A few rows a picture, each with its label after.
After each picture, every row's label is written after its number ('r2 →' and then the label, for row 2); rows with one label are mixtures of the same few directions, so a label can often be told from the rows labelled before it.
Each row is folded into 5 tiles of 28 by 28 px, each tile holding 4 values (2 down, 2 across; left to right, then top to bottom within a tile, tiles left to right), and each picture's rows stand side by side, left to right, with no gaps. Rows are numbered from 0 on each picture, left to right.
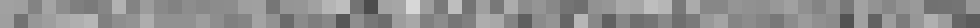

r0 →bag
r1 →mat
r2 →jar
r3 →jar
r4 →bag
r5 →bag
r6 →mat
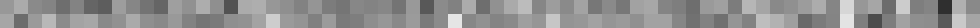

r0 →bag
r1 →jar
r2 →bag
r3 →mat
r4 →jar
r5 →bag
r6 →mat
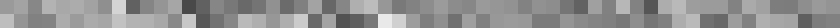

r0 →bag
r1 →bag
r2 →bag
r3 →mat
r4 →jar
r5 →bag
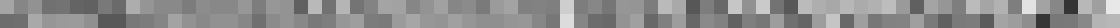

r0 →bag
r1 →bag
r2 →jar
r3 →jar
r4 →mat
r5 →jar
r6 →jar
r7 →jar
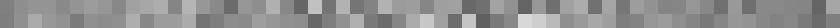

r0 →mat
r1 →jar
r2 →jar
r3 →bag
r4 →jar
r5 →bag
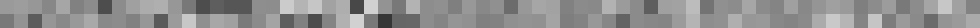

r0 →mat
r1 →bag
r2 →jar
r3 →jar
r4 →jar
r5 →mat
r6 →mat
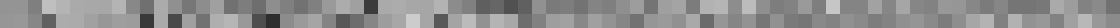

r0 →bag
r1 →mat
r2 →jar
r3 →bag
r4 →jar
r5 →jar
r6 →jar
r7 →jar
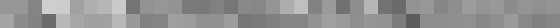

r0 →bag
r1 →bag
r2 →jar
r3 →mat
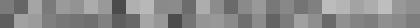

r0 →bag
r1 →mat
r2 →bag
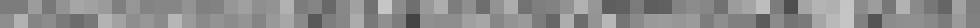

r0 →bag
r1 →mat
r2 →mat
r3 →jar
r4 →bag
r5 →jar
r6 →mat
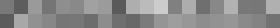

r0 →bag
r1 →jar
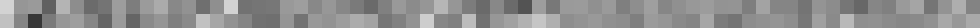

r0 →mat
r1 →jar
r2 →bag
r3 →bag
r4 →jar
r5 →mat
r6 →jar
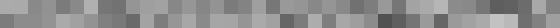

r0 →jar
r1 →bag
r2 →bag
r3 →bag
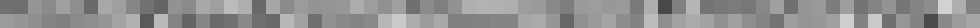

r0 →jar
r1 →bag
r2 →bag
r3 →bag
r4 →mat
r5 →jar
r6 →mat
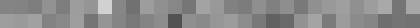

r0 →mat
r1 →mat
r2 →bag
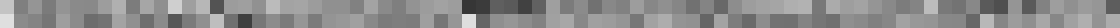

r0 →mat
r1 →jar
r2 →jar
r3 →bag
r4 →jar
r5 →bag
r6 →jar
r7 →jar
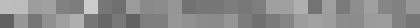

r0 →jar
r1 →bag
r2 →jar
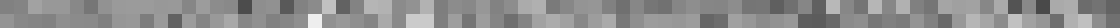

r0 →jar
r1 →mat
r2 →mat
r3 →mat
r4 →bag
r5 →bag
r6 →jar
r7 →jar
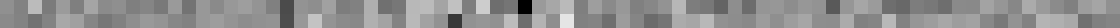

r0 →jar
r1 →jar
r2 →mat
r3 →mat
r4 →mat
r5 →jar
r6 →bag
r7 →bag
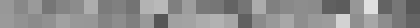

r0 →jar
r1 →bag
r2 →jar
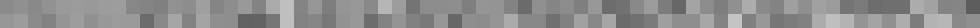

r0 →bag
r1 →bag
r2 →mat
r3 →mat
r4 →bag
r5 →mat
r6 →jar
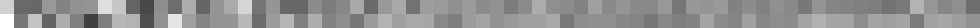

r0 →mat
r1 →mat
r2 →jar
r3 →bag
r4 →bag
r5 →bag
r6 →jar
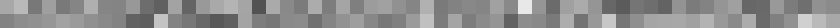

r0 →jar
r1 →bag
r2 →jar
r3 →mat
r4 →bag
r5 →bag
